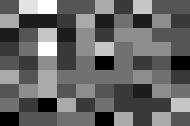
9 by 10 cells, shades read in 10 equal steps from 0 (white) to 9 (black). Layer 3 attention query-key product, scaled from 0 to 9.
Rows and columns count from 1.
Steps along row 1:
down down up same down up down up same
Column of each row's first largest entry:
7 2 1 1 6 10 8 3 1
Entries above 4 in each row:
6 7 6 5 9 7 6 8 8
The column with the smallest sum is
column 3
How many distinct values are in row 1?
6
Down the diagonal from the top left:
6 8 2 7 5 5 7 7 3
